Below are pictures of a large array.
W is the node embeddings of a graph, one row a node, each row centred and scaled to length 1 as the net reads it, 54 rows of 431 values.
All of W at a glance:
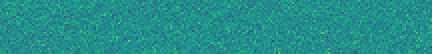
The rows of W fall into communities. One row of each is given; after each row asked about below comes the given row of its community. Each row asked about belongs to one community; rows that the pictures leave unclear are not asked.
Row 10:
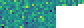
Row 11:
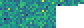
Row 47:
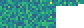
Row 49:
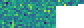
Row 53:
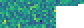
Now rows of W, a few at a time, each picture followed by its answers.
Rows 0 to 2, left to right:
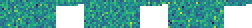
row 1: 47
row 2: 49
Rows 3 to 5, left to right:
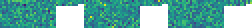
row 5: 10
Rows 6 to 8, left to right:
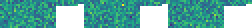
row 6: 11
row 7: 49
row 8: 49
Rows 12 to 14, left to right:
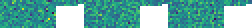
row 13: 49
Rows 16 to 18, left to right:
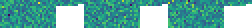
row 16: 10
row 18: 53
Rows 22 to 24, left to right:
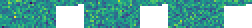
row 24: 11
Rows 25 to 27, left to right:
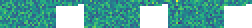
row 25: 47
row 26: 11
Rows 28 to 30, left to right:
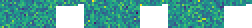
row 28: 11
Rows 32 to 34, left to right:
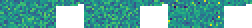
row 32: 11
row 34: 47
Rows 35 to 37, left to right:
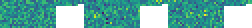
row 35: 47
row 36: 53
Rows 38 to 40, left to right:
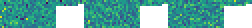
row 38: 10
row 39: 53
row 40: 11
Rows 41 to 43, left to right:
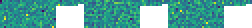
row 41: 11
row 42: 49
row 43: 47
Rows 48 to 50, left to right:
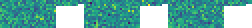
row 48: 47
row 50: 53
